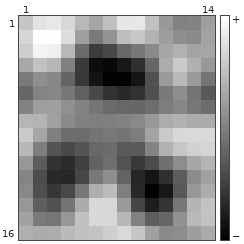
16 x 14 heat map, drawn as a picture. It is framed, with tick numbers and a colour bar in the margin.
Average level on the scale: 50%. Lone odd cells: none. Grain: blotchy. Slope: none. Ninth with the highest average: top left. Odd rows or columns: none.
